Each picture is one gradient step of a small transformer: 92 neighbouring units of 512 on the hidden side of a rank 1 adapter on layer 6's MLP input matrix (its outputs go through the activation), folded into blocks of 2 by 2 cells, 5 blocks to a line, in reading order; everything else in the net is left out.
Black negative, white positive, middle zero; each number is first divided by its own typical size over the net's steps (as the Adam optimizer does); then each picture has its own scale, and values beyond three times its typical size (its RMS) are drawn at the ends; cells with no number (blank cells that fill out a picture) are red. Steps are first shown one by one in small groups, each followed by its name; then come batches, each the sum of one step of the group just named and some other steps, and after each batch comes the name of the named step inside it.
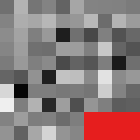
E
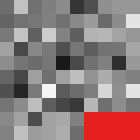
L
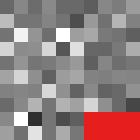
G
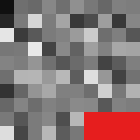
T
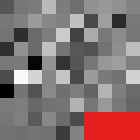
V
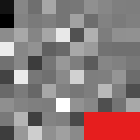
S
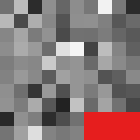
E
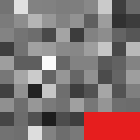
V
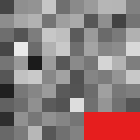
V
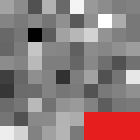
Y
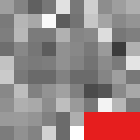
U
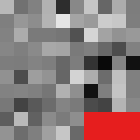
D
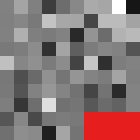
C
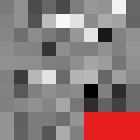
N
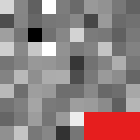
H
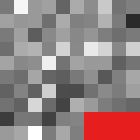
Y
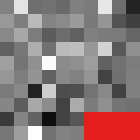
C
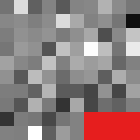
N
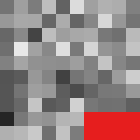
Y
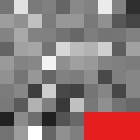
C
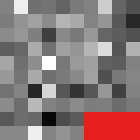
N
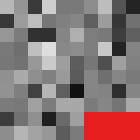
H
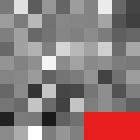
Y
